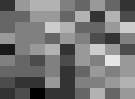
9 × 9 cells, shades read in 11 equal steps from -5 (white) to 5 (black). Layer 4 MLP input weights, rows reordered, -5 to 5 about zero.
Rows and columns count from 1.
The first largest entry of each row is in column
1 7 1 8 1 3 5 2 3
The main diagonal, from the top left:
3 1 0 1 3 -1 -1 -1 -1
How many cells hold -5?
0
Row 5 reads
4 0 -1 -2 3 -1 -3 -1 2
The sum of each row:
2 2 -6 4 1 -1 5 7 15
